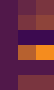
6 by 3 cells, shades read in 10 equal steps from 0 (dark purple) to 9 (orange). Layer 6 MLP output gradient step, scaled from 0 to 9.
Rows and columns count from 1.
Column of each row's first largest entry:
3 3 1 3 1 2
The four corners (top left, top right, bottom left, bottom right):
1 3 1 3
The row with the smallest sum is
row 3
